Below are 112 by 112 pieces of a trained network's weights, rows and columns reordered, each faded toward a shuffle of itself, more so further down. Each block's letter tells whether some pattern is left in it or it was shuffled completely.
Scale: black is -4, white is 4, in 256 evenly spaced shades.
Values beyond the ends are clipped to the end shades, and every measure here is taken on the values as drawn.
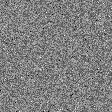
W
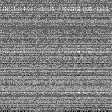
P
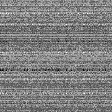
P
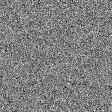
W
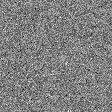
W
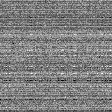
P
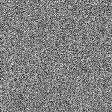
P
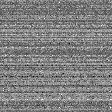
P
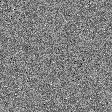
W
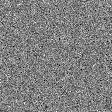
W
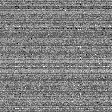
P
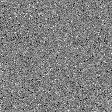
W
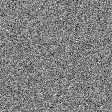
W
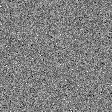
W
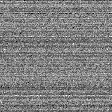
P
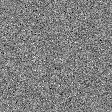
W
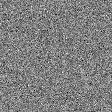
W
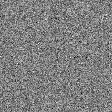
P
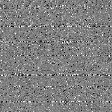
P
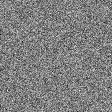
W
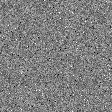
W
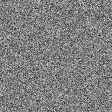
W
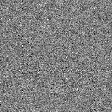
P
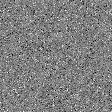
W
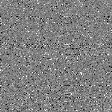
P
